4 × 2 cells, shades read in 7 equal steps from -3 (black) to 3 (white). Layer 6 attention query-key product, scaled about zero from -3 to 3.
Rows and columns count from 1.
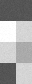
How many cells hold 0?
0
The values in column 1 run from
-1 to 3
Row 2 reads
3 2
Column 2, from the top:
-1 2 1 2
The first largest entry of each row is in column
1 1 1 2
